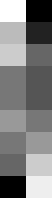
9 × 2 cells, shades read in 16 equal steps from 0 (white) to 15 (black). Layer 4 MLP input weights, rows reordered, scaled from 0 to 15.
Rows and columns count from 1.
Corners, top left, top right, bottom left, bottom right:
0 15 15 1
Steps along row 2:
up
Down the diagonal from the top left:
0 13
